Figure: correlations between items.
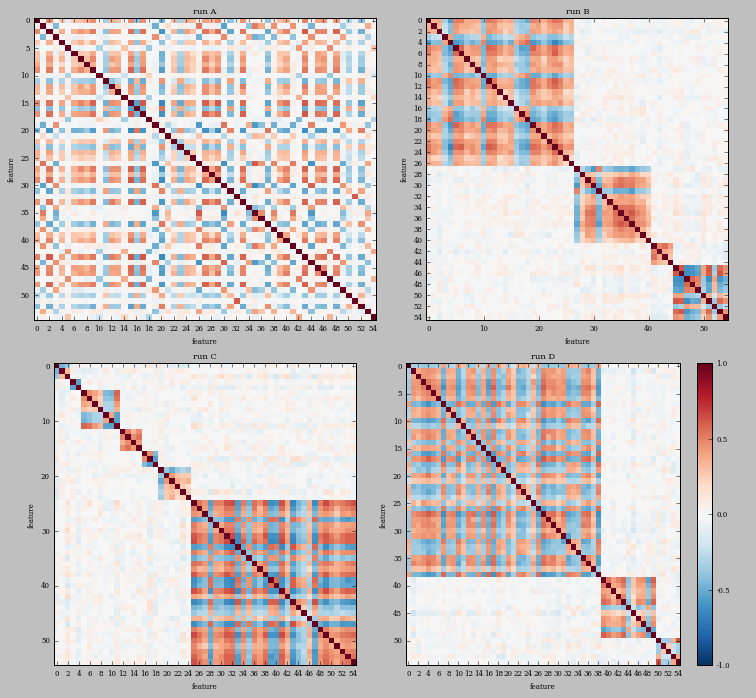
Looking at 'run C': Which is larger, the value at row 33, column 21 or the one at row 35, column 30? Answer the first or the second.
the first
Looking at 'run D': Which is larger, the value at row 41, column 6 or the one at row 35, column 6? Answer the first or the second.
the second
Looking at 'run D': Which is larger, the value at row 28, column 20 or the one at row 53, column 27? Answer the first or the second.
the first
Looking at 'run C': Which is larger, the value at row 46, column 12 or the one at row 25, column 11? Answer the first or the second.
the second
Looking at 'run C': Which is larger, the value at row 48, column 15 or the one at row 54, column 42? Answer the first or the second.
the second
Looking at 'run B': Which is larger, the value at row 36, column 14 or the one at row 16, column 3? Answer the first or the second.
the second
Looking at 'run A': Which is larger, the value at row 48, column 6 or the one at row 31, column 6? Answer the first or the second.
the first
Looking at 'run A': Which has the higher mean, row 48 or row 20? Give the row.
48
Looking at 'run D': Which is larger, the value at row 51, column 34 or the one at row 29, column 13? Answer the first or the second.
the second
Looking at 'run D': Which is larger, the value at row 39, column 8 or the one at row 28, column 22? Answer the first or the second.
the first
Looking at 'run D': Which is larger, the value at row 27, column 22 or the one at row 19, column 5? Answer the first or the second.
the second
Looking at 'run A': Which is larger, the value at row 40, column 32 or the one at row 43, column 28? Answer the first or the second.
the second
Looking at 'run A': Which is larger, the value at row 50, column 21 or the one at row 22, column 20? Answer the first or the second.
the first
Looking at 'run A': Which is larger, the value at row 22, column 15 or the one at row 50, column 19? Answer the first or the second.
the first
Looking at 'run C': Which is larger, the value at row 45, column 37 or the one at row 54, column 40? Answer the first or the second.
the first
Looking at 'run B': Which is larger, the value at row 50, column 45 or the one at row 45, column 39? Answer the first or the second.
the first
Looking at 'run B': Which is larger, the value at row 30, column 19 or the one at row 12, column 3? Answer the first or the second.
the first
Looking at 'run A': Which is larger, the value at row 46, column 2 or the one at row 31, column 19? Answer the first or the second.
the first
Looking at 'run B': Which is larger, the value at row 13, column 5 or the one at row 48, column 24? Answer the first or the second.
the first
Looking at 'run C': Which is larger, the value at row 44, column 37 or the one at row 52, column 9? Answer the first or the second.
the second
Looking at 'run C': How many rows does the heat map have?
55
